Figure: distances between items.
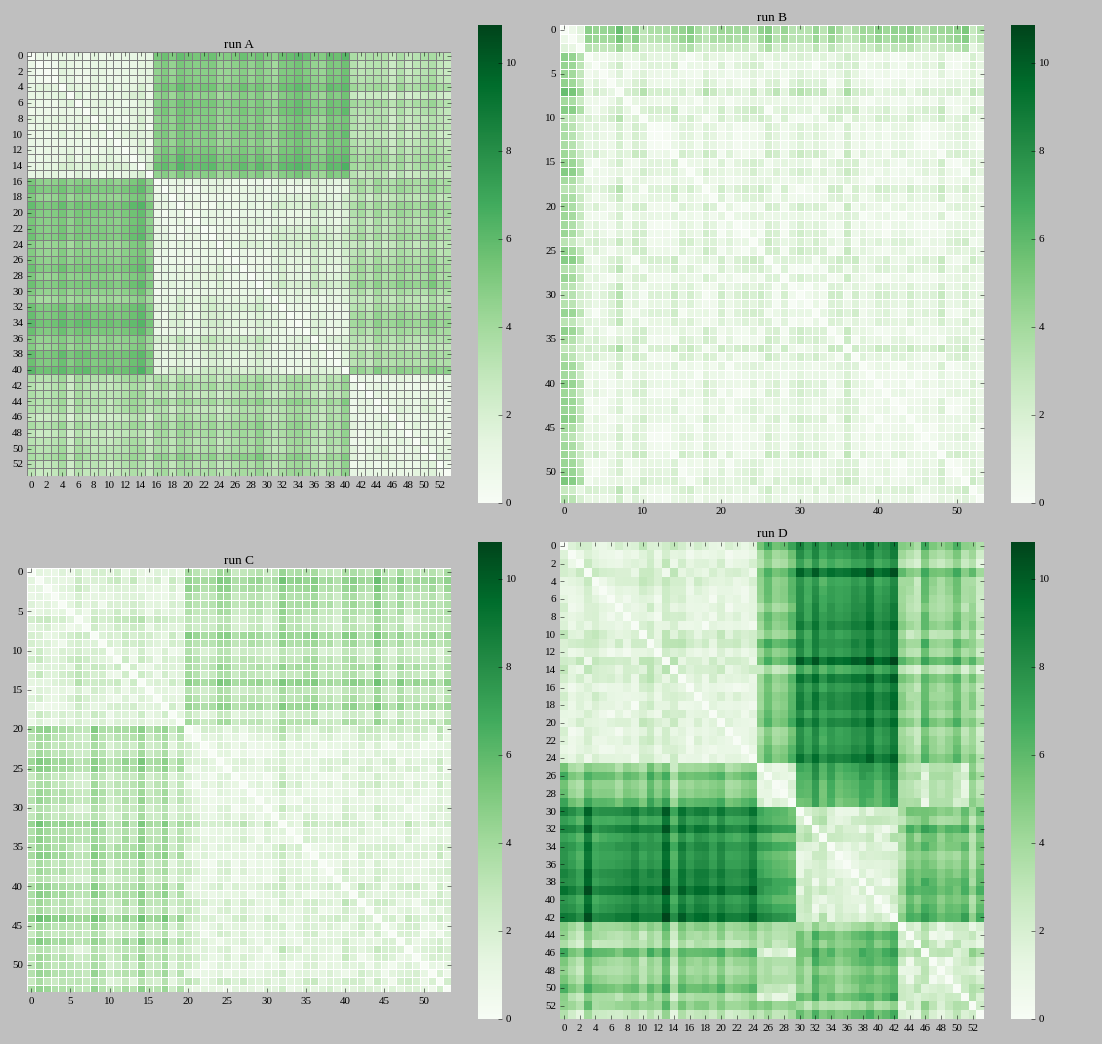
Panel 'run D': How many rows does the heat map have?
54
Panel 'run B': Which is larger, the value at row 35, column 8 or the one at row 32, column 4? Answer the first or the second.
the first
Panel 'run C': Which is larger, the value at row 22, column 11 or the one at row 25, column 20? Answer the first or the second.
the first
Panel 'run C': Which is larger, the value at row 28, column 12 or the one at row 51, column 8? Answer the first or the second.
the second
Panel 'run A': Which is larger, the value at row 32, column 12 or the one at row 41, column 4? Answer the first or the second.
the first
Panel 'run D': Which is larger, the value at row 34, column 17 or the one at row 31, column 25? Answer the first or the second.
the first
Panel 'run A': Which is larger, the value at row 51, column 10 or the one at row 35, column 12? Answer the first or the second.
the second
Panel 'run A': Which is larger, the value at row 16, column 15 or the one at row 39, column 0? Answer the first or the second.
the second
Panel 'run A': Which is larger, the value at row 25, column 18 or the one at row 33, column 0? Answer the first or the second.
the second
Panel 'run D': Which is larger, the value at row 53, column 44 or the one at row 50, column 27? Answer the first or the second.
the second
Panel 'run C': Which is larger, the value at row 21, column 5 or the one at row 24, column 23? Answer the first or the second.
the first
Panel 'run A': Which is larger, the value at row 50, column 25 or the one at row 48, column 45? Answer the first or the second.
the first
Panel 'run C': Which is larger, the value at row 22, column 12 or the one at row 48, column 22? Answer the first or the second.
the first
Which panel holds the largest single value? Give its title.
run D
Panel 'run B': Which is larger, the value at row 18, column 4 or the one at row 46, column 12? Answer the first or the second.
the first
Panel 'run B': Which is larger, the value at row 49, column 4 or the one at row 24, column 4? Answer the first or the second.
the second
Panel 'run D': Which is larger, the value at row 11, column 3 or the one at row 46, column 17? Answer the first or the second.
the second
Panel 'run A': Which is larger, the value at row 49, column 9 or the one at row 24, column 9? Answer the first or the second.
the second
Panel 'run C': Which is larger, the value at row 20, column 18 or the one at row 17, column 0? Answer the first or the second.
the first
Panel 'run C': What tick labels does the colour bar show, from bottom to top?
0, 2, 4, 6, 8, 10
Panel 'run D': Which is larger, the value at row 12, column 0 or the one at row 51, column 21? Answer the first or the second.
the second
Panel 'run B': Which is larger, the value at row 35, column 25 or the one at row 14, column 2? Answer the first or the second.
the second
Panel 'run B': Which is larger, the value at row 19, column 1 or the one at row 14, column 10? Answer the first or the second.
the first
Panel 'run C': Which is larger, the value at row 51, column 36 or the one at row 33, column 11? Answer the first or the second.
the second
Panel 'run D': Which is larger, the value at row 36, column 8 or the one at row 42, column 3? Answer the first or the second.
the second
